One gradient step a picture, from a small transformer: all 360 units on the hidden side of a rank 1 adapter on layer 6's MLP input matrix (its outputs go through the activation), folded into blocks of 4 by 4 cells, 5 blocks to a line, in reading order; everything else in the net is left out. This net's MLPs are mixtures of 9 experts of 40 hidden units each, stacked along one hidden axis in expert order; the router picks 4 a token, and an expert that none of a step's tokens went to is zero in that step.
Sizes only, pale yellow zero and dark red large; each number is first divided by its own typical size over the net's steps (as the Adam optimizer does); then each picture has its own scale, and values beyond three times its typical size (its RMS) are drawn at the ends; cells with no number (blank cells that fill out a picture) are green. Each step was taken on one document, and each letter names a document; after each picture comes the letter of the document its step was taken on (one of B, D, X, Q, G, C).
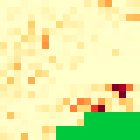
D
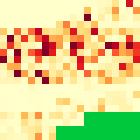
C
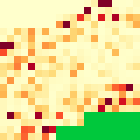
D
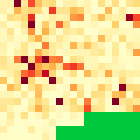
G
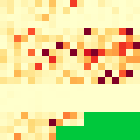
C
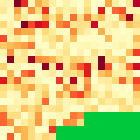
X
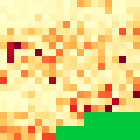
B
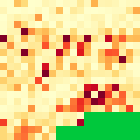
X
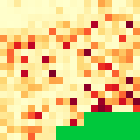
X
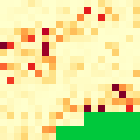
D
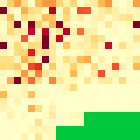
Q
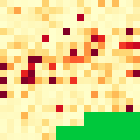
C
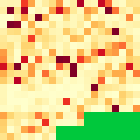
B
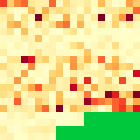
G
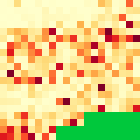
X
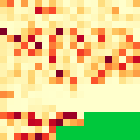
C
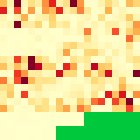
G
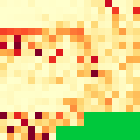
B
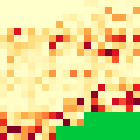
X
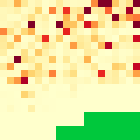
Q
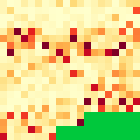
B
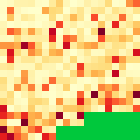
X
